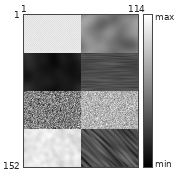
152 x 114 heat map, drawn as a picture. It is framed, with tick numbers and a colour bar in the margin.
It is made of 4 by 2 panels. Panel 1,1: very high, checkered, faint in contrast. Panel 1,2: middling, smooth. Panel 2,1: very low, smooth, faint in contrast. Panel 2,2: low, streaked across, faint in contrast. Panel 3,1: middling, fine-grained, strong in contrast. Panel 3,2: high, fine-grained. Panel 4,1: very high, blotchy, faint in contrast. Panel 4,2: low, slanting down to the right.
